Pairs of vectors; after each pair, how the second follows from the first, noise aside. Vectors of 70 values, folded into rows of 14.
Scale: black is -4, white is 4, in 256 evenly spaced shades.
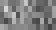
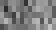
negated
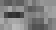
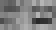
wrapped around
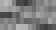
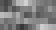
negated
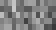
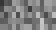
reversed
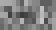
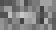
negated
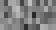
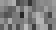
reversed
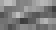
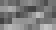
reversed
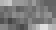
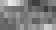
reversed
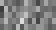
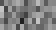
negated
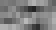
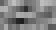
wrapped around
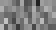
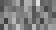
negated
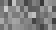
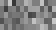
negated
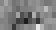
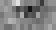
reversed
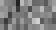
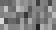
wrapped around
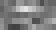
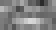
reversed
